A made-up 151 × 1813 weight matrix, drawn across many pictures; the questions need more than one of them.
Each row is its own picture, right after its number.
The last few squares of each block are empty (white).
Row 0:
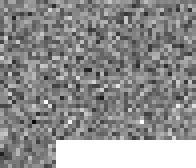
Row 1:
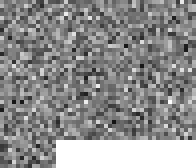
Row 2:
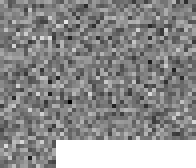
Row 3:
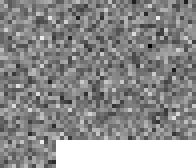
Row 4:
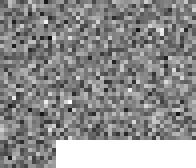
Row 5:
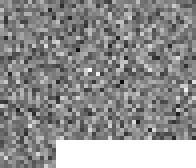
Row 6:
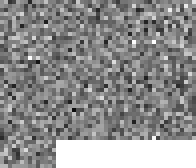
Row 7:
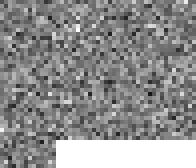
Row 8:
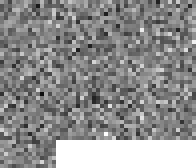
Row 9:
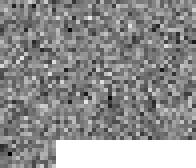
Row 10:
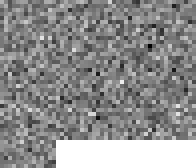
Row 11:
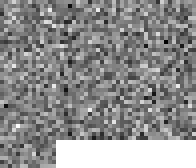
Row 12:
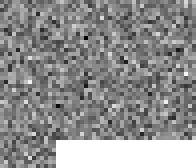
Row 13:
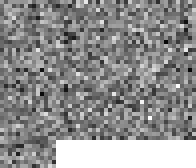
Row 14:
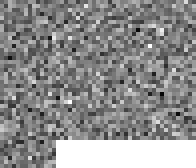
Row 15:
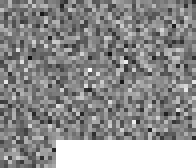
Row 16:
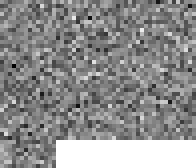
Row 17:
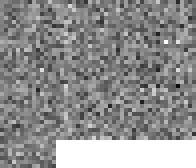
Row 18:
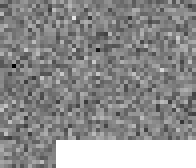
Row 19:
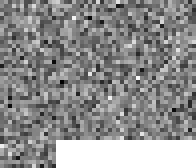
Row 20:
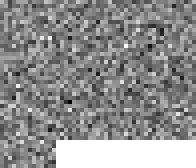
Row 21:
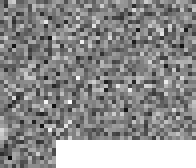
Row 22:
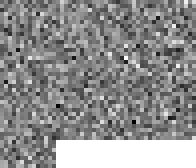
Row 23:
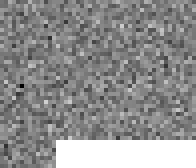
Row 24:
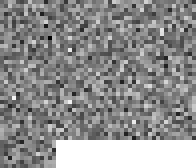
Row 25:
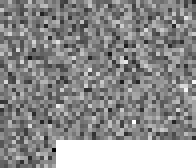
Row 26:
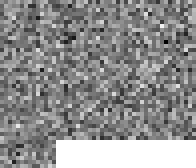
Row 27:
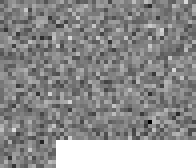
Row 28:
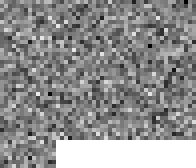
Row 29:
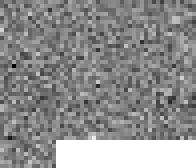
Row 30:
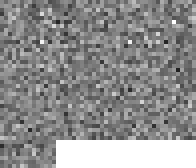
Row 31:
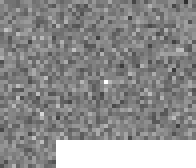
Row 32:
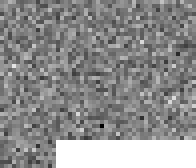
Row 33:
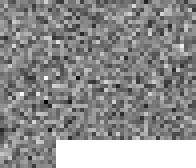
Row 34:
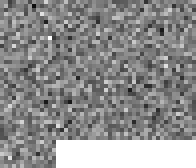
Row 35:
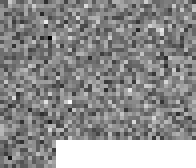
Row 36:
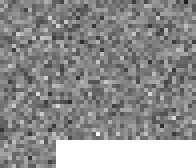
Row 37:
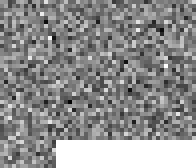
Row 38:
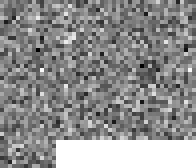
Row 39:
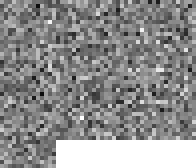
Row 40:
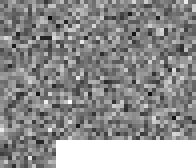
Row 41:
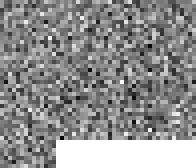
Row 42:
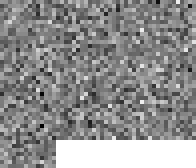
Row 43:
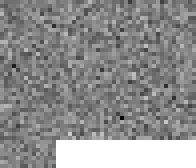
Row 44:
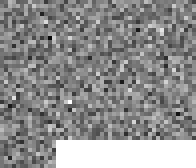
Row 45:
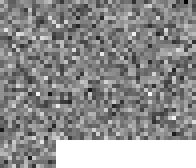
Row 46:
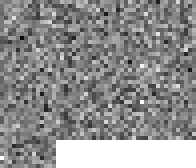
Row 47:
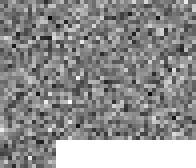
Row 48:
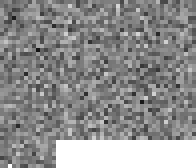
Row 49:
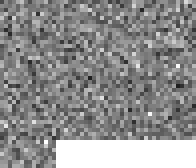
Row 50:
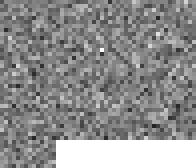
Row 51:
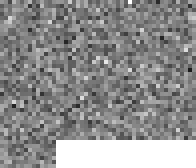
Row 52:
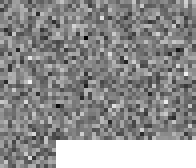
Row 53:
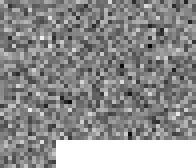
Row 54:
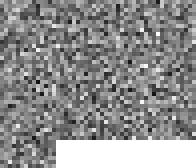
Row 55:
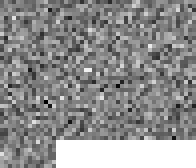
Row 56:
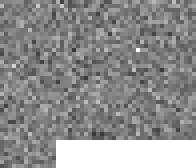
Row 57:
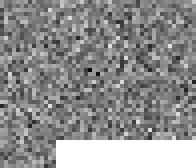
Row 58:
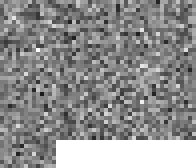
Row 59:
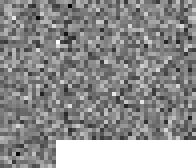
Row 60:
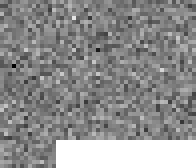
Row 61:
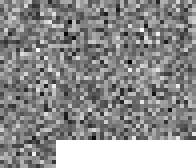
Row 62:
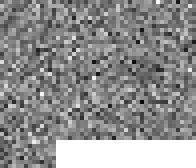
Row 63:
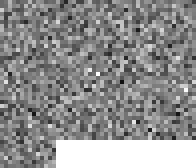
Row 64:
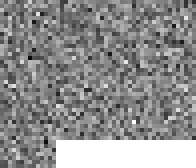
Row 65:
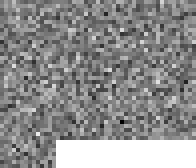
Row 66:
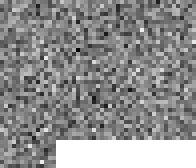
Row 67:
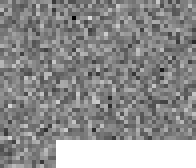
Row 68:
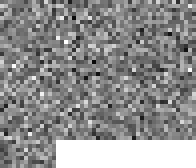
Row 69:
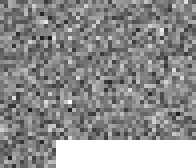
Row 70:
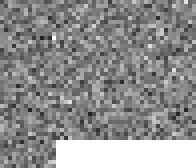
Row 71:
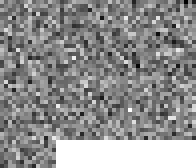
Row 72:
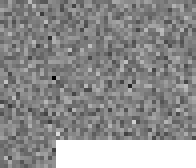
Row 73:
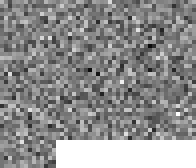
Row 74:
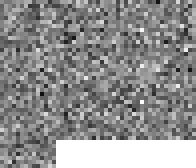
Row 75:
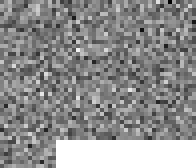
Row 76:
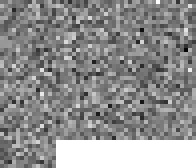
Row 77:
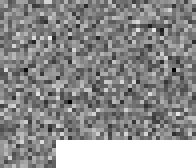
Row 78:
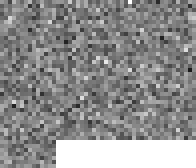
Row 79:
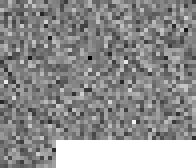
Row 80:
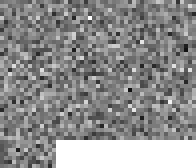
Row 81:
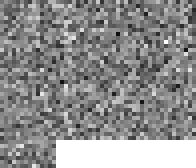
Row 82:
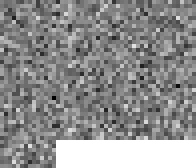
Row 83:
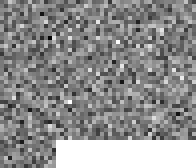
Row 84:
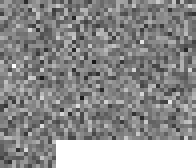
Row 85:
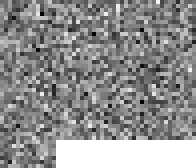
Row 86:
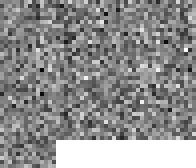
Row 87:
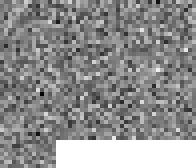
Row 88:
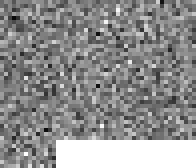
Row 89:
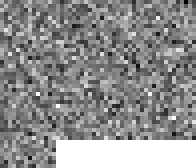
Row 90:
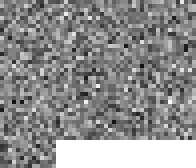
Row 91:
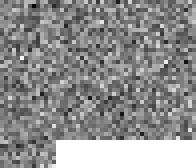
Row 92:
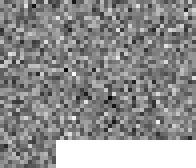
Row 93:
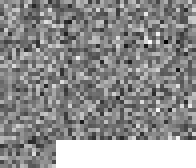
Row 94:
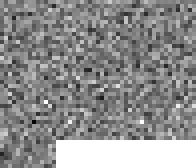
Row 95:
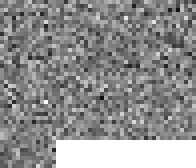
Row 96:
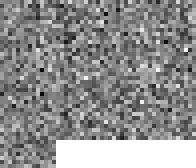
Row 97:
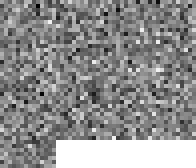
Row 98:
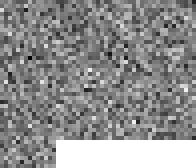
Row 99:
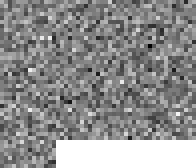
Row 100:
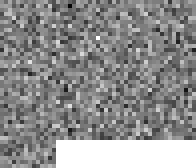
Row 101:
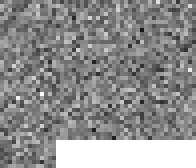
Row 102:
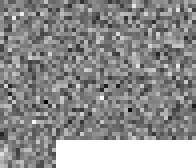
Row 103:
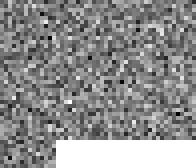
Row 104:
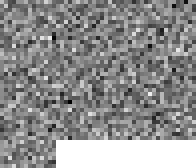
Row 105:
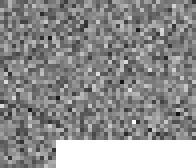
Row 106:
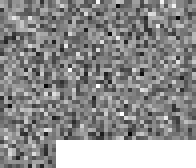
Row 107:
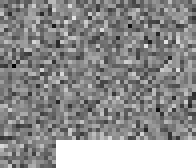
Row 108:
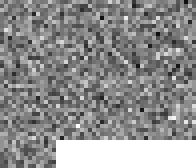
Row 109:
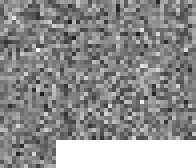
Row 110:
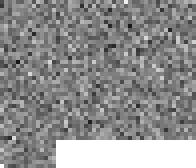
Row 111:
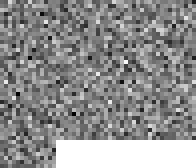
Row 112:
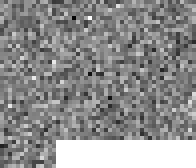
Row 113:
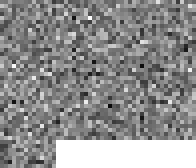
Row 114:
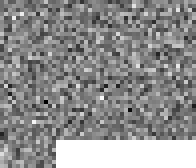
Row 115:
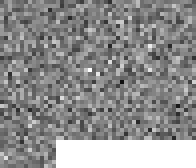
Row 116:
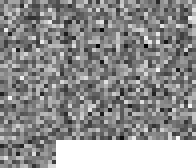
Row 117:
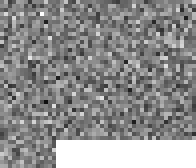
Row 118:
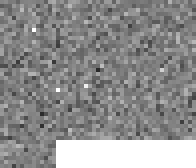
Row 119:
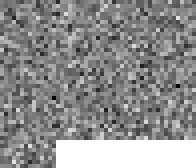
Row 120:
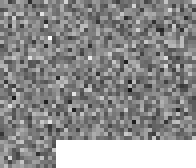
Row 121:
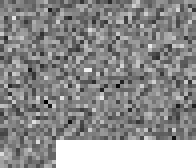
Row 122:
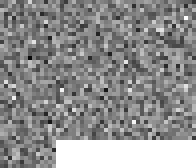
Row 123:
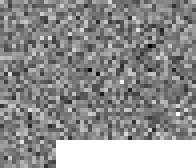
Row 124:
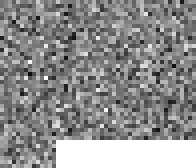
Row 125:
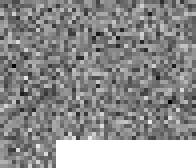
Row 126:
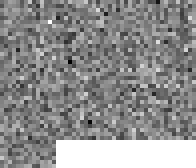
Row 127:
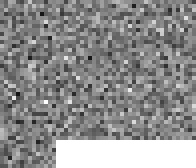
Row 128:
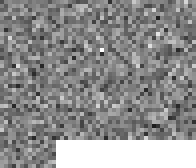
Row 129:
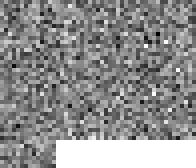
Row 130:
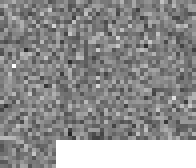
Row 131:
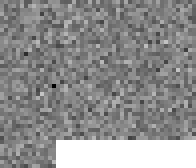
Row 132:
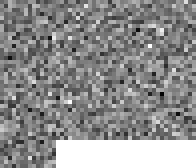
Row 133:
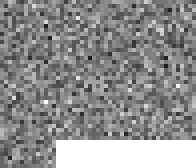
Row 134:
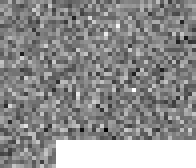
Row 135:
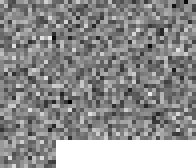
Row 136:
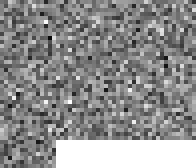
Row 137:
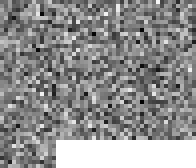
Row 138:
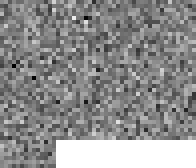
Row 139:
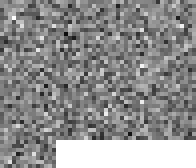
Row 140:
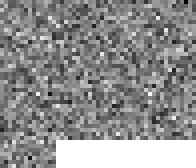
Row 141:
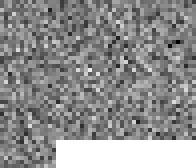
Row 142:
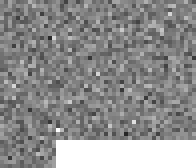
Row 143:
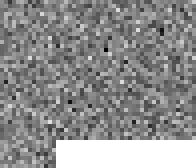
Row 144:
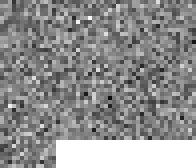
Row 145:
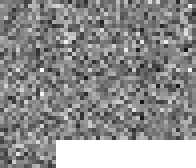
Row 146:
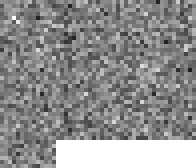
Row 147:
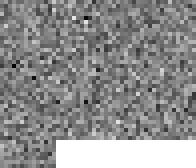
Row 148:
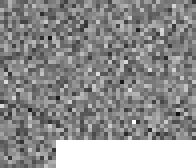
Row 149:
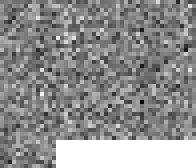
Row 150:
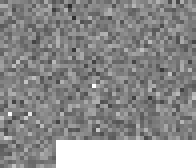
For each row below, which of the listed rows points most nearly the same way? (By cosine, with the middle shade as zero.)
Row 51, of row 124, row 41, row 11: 11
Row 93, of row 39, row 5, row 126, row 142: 126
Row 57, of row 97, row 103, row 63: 97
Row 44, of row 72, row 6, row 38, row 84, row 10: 72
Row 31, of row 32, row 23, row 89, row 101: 89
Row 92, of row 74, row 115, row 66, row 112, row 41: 112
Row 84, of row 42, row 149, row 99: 149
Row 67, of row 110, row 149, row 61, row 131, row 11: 149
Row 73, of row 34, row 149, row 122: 34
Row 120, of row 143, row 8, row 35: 143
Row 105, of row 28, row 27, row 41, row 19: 27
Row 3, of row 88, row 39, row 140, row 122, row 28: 28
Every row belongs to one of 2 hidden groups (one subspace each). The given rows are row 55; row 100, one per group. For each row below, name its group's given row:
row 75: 100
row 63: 55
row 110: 100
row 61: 100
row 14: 55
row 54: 100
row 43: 100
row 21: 55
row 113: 100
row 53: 55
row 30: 100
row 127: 55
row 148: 55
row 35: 55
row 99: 55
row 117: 55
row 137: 100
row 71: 55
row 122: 55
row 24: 55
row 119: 100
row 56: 100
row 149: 100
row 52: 55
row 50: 55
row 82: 100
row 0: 55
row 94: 55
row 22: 55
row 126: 100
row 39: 100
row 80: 100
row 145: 100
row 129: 100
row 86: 100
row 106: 100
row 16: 100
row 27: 55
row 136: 55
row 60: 100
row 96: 100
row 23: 55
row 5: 55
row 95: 55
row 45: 55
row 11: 100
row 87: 100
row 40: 55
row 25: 55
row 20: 55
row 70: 55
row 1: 100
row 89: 55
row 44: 55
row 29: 100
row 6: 55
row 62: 100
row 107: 100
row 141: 55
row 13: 100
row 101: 100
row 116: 100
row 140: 55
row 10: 55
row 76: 100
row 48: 100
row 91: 100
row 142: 55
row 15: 55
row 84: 100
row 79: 55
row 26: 100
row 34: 55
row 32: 100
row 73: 55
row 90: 100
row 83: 55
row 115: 55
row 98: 55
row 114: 55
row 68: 100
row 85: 100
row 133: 55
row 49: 55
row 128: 55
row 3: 55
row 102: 55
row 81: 100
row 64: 55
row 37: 55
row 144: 100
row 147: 100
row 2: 55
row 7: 55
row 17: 100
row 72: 55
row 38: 100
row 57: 55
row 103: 55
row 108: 55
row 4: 55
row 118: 100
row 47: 55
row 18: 100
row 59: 100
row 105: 55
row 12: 55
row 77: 55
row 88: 100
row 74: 100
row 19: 100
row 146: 100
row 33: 55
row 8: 100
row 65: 100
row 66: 100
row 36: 55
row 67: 100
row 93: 100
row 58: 100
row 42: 100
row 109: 100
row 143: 55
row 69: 55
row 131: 100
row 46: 100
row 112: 100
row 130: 100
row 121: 55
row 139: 100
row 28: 55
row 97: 100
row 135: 55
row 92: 100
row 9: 100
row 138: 100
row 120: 55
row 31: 55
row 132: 55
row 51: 100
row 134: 100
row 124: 100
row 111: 55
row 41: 55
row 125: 100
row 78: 100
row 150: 100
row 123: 55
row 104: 55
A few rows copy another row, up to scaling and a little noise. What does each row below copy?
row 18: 60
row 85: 137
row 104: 135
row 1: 90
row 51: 78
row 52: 12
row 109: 58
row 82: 119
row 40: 47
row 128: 50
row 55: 121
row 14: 132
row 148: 105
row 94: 0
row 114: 102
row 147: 138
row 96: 86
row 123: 73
